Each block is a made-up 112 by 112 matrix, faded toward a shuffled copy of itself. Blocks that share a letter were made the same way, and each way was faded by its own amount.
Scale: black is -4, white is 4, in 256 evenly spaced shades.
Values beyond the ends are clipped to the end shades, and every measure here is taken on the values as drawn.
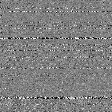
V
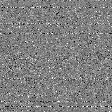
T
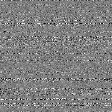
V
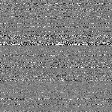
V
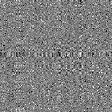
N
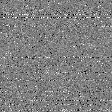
T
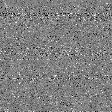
T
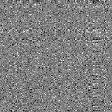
N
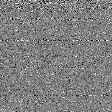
T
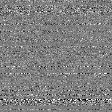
V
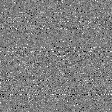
T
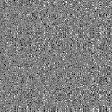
N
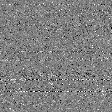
T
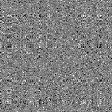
N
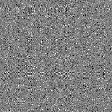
N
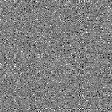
N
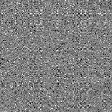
N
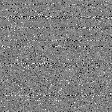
T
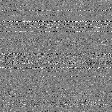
V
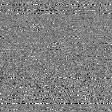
V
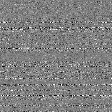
V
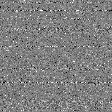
T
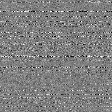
V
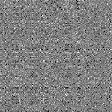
N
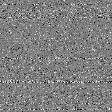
T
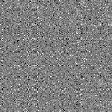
N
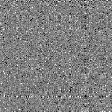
N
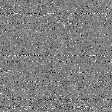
T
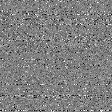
T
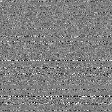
V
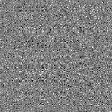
N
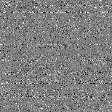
T
